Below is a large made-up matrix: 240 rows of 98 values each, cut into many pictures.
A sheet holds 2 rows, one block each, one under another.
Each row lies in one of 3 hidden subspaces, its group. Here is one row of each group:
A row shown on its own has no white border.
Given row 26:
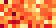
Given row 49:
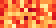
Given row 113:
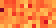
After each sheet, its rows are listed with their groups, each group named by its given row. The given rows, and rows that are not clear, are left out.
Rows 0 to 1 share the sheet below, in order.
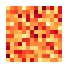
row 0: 49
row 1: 49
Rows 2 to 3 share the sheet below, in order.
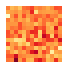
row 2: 113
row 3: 26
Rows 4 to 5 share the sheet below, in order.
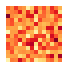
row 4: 113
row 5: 113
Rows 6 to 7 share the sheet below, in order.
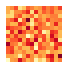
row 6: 49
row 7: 113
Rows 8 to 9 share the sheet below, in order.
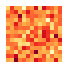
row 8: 49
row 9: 26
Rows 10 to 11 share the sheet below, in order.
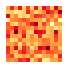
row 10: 26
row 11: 49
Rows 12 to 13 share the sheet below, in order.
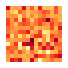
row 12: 49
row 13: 113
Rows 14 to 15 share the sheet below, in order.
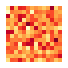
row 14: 26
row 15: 113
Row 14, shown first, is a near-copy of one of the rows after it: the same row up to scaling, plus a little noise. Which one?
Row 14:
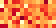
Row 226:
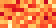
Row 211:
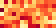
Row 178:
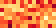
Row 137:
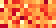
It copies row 137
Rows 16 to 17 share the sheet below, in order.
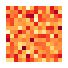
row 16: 113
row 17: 26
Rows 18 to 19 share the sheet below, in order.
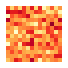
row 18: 26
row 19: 113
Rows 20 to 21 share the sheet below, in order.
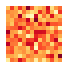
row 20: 113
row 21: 113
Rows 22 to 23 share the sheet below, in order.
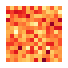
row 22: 26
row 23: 49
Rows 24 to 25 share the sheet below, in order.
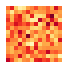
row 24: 49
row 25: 113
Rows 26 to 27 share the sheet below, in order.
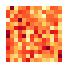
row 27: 49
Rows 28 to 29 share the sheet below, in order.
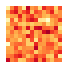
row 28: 49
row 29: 113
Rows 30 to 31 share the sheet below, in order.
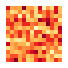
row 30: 49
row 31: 26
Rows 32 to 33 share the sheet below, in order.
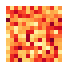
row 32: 26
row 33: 49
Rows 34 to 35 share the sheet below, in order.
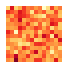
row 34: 26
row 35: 26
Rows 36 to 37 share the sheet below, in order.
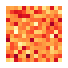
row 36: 26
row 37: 26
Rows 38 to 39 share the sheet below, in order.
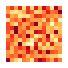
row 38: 26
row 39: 113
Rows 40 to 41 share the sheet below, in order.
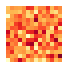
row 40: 113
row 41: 113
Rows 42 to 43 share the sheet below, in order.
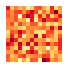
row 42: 113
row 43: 49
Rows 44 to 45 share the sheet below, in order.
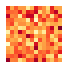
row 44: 113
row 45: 113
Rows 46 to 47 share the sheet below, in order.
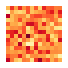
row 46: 26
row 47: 113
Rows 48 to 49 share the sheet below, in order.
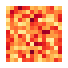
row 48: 49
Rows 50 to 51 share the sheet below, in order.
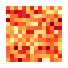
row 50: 26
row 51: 49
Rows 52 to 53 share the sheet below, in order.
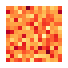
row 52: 113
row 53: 49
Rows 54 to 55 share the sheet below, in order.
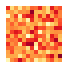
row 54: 113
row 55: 113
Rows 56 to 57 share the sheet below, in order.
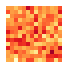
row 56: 113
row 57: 26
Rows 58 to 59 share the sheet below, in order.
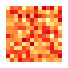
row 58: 49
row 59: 49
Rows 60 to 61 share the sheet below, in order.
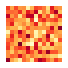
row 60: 113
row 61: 113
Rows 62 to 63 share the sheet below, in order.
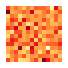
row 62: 26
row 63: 49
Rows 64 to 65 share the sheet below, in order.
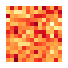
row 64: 26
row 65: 26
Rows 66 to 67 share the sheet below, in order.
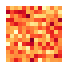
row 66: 26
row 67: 113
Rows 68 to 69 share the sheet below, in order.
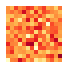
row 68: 49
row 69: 113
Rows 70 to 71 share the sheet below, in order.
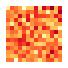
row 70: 49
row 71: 26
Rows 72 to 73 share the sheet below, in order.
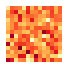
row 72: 49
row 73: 26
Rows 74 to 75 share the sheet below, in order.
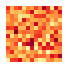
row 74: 26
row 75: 113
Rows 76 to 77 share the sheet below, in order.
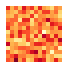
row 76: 49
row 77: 26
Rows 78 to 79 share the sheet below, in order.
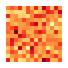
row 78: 26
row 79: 49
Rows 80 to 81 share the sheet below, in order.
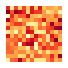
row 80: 26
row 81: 113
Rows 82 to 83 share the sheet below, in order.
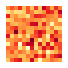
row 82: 26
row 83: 113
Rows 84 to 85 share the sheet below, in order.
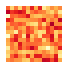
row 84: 26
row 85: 49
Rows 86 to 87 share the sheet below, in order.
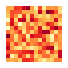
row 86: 49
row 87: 49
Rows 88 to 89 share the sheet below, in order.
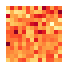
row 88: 26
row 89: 113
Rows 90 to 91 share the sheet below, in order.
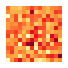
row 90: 113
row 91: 113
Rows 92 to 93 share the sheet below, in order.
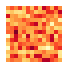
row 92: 26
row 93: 49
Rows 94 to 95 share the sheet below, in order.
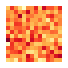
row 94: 49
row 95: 26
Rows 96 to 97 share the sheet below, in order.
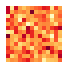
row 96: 26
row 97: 49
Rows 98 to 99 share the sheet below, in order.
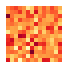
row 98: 113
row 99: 49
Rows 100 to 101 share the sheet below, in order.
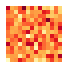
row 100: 49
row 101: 113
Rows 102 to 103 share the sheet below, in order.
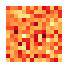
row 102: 26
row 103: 49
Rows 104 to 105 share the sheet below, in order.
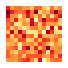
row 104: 113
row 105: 49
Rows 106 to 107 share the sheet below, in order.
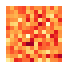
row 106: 49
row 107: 113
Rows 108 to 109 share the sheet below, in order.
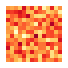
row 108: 26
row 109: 49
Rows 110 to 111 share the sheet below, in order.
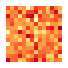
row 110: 113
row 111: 113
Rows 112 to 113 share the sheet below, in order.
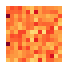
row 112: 113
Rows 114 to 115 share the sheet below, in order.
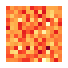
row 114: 49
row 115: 49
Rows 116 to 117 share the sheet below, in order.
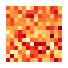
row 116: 113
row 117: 49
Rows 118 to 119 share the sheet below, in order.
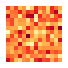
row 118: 113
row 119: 113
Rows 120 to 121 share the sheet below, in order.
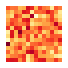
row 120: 49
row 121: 26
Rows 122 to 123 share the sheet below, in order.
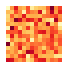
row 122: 49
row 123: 26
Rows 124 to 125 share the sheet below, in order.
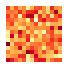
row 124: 113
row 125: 26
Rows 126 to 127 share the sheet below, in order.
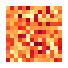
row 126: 113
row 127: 49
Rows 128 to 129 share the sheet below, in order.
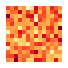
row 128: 113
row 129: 26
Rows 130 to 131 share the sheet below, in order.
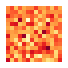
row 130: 49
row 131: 49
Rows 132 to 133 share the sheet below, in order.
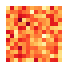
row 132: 26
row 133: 26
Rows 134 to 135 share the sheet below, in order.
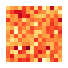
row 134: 26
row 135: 49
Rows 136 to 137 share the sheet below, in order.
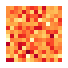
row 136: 49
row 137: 26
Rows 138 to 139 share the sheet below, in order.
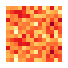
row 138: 26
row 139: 26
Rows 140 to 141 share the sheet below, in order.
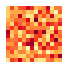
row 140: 113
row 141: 113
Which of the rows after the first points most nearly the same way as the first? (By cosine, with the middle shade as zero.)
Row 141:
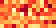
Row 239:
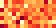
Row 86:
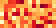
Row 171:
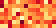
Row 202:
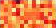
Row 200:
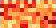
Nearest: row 200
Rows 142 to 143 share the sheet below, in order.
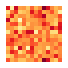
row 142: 26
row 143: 49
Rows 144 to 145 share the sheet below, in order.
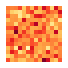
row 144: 26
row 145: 49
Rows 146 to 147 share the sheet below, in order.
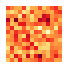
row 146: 49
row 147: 49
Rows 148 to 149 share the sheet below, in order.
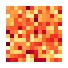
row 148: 113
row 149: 26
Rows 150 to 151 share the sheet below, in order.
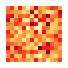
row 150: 49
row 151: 49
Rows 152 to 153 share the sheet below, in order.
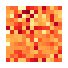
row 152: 49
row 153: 113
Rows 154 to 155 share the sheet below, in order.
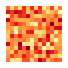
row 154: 26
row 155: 113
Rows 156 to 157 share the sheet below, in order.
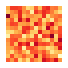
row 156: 113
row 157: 49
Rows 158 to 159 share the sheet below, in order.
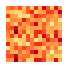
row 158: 26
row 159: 26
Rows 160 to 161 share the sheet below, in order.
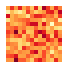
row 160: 26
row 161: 26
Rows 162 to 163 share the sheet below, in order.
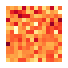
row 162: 26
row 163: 113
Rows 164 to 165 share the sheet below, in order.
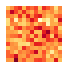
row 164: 49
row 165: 26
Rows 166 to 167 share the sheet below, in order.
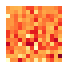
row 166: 113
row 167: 113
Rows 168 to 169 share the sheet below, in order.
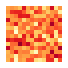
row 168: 26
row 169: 26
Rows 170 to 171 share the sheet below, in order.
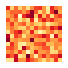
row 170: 113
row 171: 26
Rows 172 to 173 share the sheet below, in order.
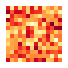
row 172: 26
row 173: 113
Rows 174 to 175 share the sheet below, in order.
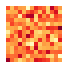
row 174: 113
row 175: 113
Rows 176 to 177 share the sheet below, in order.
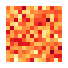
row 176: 49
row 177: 26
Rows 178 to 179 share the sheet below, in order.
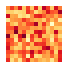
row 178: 26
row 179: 49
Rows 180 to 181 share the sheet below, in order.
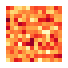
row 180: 49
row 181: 113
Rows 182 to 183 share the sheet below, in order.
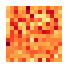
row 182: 49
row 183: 113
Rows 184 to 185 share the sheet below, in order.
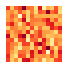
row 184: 49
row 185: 49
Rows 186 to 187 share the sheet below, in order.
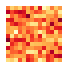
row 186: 26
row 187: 26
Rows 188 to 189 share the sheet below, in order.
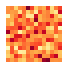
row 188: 113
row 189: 49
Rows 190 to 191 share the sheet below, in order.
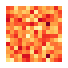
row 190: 49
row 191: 113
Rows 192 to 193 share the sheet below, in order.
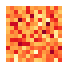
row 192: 49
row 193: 26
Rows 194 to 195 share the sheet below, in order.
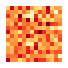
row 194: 113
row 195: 113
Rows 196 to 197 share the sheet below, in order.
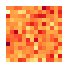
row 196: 26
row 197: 113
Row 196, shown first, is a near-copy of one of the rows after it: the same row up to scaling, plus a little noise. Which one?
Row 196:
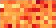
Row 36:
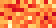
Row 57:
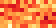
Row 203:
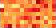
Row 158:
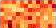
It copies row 203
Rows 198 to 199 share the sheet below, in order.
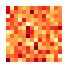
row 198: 26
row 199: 113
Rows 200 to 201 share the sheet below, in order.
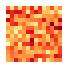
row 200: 26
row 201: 113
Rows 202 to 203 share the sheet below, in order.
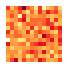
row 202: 49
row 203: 26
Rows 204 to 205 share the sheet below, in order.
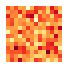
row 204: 113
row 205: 49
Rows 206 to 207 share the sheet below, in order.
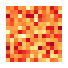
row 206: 113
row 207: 49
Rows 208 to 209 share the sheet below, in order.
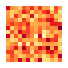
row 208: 49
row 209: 49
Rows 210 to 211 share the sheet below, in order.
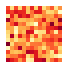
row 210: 26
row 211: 26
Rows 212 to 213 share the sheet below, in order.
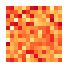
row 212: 49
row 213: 26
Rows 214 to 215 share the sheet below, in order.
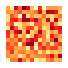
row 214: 49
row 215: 113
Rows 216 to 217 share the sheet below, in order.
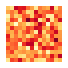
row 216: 49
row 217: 113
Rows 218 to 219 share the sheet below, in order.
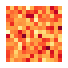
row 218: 113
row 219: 49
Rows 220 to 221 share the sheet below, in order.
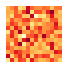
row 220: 49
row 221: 49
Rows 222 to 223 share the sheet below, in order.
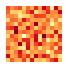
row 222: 26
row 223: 49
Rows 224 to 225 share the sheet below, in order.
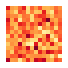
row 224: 49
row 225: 113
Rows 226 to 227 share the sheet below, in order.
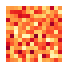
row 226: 26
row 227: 49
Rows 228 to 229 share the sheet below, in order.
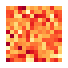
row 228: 49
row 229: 26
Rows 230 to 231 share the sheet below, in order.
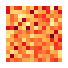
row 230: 26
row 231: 49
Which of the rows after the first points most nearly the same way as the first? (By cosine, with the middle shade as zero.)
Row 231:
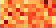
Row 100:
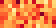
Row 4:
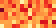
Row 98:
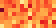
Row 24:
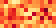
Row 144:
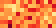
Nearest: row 144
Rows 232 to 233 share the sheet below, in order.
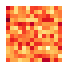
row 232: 49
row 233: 49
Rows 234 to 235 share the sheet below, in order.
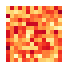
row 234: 26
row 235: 49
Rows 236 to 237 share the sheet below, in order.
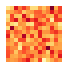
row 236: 49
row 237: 49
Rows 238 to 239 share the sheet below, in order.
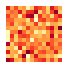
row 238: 113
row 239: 26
